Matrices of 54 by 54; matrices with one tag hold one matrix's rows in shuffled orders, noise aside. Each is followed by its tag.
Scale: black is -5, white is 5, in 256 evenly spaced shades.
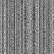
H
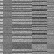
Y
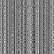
H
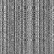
H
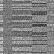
Y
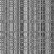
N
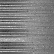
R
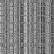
N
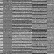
Y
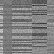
Y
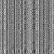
H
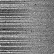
R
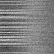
R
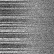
R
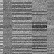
Y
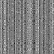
H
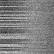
R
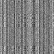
H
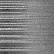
R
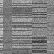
Y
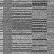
Y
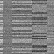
Y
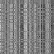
N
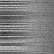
R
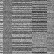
Y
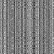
H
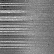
R
